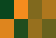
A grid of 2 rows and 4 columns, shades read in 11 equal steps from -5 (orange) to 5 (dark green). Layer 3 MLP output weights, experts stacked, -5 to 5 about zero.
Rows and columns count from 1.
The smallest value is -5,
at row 1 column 2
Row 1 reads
5 -5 0 -2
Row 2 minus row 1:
-9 9 -1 3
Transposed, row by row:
5 -4 / -5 4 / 0 -1 / -2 1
